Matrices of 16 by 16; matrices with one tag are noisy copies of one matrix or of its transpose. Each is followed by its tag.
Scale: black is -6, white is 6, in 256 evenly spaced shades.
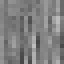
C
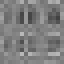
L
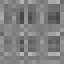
L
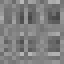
L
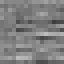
C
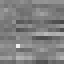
C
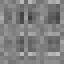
L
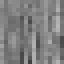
C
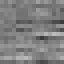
C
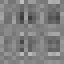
L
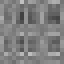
L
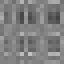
L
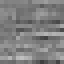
C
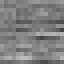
C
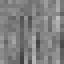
C
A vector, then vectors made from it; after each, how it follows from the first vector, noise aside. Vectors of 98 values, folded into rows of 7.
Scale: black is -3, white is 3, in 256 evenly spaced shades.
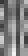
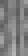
shrunk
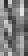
wrapped around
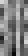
negated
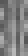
shrunk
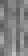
shrunk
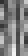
copied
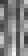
copied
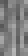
shrunk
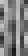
negated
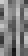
negated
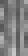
shrunk
